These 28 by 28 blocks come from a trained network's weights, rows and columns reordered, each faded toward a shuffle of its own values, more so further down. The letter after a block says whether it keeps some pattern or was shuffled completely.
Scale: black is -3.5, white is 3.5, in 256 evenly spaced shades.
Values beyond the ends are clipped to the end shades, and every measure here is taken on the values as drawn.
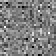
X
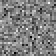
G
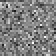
G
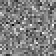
G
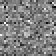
X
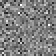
X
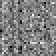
X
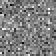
G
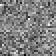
G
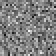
G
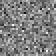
G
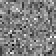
X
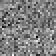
X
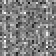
X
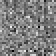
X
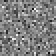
G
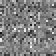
X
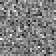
G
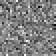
G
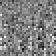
X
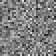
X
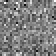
X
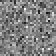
G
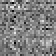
X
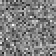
G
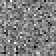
G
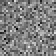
G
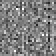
X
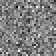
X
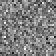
G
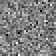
G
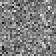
X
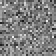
G
